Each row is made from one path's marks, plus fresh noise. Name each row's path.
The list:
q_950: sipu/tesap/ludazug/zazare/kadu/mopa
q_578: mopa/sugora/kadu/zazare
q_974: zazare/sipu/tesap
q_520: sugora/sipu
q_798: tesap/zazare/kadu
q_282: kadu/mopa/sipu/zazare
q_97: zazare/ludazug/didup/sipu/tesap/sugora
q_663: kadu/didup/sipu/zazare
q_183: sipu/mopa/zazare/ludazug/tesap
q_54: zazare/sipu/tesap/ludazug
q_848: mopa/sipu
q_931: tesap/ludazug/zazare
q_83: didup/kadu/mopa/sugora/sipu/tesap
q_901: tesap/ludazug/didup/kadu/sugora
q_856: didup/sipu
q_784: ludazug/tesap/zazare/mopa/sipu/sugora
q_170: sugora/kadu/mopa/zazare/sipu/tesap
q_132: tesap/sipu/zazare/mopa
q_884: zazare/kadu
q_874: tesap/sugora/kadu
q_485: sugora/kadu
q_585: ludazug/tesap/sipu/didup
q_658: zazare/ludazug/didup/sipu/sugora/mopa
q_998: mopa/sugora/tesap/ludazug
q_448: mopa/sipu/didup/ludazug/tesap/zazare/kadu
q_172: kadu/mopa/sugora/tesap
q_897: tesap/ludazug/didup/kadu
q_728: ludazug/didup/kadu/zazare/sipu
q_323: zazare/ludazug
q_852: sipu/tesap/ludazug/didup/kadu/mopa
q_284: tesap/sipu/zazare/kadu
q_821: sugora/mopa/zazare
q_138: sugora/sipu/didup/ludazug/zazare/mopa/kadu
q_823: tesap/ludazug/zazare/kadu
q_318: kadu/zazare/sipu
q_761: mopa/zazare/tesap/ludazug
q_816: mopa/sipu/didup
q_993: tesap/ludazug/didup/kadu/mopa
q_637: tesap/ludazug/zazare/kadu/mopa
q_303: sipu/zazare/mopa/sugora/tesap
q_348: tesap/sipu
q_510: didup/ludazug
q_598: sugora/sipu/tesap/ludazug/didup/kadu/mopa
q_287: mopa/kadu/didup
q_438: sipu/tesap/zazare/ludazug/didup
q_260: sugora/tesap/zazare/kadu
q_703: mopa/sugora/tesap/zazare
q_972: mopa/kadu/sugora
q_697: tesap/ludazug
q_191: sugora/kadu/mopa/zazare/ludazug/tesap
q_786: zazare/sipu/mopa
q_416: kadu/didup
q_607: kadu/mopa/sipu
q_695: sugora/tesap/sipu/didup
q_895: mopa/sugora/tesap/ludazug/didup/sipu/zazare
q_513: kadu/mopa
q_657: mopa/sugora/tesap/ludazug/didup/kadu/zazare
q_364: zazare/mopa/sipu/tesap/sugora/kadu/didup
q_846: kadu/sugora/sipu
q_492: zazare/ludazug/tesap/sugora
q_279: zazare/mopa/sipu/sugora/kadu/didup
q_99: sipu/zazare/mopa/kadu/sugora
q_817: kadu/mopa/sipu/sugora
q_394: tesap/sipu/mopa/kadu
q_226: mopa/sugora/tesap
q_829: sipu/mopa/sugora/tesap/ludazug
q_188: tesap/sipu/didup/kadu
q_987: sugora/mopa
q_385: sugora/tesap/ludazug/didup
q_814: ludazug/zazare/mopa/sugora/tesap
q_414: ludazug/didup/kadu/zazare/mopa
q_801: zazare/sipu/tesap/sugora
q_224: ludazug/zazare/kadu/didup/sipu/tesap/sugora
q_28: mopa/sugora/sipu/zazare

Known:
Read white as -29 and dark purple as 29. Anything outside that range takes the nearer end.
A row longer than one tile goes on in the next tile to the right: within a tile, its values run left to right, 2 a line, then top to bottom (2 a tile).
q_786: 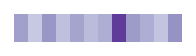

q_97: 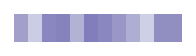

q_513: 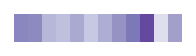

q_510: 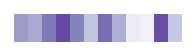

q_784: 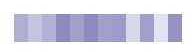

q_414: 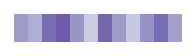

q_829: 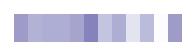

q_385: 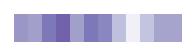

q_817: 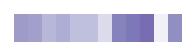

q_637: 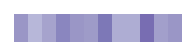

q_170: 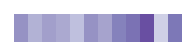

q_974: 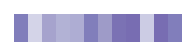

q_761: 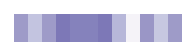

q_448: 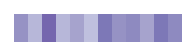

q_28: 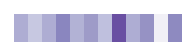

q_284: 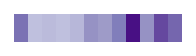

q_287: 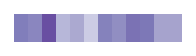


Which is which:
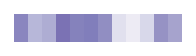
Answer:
q_697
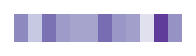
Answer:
q_438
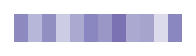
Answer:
q_132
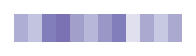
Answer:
q_658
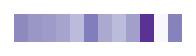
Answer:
q_172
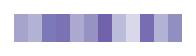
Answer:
q_657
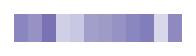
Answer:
q_83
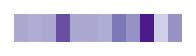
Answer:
q_578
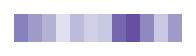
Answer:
q_607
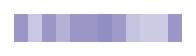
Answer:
q_183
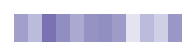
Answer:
q_895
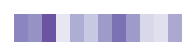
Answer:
q_816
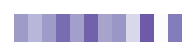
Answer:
q_703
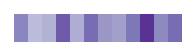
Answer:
q_260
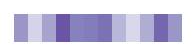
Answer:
q_931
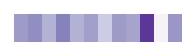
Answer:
q_972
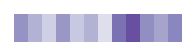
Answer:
q_846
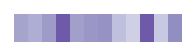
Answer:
q_191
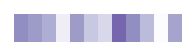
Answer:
q_848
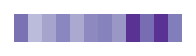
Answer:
q_798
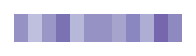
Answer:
q_224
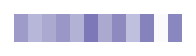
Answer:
q_303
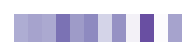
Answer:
q_987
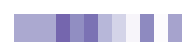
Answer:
q_998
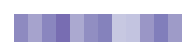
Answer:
q_901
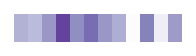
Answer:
q_814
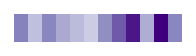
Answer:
q_663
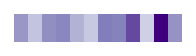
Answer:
q_728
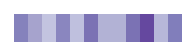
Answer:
q_874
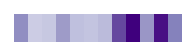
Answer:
q_318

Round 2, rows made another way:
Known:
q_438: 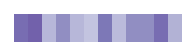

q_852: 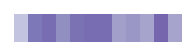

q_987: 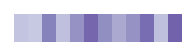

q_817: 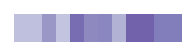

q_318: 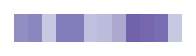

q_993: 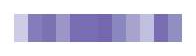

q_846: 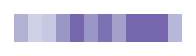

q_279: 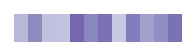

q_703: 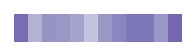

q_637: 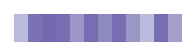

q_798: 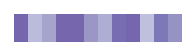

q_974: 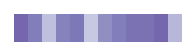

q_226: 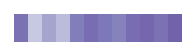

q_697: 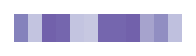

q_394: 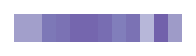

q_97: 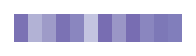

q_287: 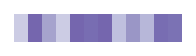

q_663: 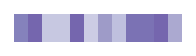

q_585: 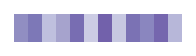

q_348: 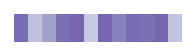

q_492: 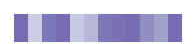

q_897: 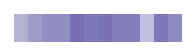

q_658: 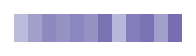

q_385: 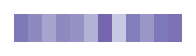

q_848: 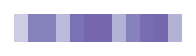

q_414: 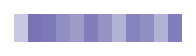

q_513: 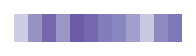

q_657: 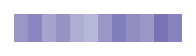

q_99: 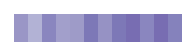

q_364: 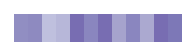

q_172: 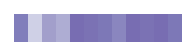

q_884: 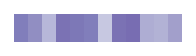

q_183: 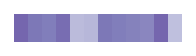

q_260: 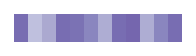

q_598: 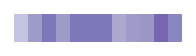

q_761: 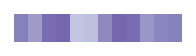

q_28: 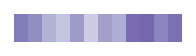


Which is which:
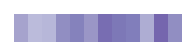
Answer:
q_901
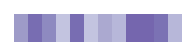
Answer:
q_282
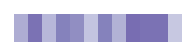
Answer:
q_728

